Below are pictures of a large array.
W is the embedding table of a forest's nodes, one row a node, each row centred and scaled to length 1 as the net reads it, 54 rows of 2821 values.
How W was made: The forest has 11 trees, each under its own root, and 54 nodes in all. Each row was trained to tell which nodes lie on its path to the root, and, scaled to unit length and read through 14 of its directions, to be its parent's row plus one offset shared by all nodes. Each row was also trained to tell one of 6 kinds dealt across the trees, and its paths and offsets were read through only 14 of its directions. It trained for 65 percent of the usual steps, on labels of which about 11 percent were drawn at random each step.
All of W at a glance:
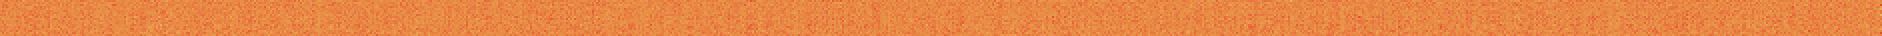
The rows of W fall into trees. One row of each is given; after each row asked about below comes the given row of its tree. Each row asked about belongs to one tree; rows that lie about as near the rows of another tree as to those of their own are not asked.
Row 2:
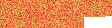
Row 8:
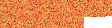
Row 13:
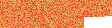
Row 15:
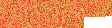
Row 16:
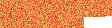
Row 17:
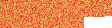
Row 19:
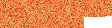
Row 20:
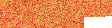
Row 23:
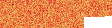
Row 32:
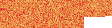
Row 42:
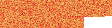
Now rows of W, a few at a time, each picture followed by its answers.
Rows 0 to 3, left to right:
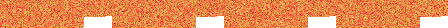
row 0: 8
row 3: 20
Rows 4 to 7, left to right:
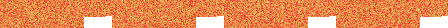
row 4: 19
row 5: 32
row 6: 19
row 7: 15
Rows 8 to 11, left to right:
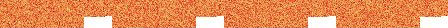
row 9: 32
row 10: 32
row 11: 23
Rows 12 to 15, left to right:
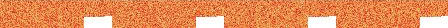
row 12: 16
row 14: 23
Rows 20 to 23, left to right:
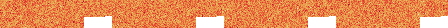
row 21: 32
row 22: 2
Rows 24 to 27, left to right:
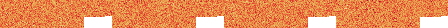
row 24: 17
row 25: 13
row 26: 13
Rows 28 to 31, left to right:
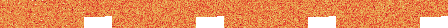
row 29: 8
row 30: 20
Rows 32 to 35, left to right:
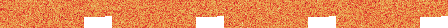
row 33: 15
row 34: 17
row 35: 13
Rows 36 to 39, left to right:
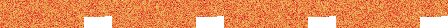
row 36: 23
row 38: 8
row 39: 23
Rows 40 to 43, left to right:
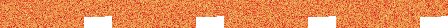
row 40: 42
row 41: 42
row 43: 2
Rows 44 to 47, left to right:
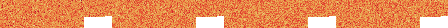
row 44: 23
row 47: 16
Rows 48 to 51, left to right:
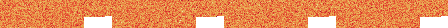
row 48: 16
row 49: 15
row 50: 16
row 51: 20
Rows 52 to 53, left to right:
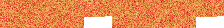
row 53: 2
